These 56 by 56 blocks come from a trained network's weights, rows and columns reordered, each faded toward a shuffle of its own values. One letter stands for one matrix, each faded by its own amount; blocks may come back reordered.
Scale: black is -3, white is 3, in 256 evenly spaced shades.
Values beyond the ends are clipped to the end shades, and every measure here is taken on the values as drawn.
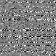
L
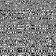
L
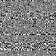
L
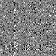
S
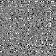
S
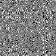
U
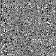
S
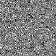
U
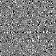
S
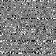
L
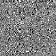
U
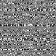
L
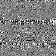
L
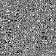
S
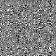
U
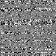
L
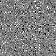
U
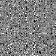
S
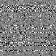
L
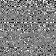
L
